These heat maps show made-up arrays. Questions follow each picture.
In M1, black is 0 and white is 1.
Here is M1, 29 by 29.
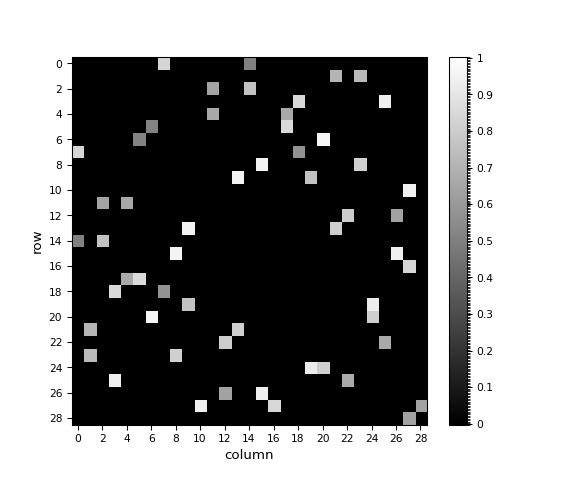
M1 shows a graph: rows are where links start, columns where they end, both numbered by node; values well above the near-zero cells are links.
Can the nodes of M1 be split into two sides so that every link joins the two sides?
no
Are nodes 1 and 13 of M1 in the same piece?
yes
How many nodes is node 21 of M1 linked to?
2
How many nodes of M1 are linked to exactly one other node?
3
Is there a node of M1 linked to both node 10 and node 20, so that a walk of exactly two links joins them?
no
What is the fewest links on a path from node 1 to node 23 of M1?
1
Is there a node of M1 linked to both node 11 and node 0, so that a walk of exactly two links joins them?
no
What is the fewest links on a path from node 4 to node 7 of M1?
5
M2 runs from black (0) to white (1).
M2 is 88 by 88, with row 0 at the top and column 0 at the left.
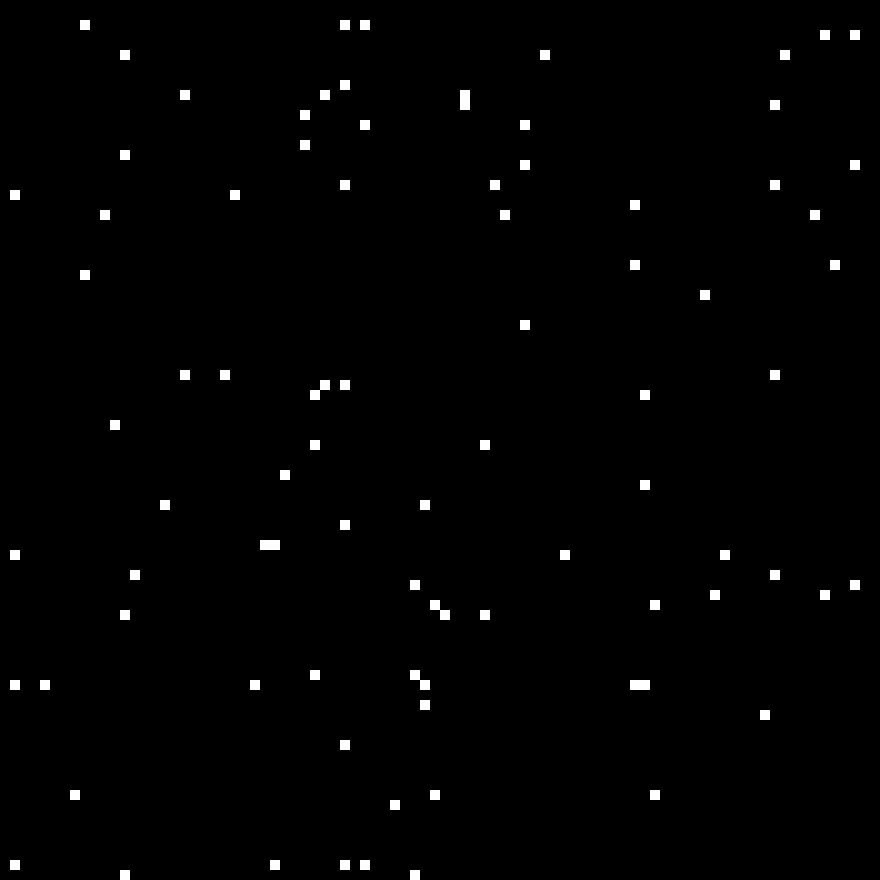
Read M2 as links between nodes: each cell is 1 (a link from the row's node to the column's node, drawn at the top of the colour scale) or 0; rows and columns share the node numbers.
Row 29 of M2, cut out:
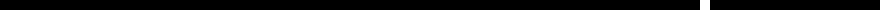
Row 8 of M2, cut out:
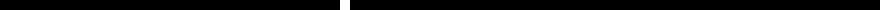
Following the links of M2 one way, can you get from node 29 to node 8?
no
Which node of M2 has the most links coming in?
node 34
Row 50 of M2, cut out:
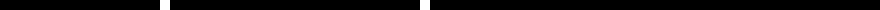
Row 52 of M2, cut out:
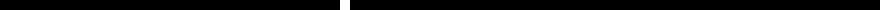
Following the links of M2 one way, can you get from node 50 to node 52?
yes
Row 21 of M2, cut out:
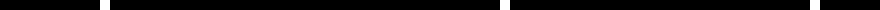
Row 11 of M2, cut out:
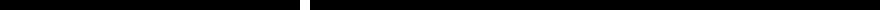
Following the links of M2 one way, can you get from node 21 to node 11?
yes
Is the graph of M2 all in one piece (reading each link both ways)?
no
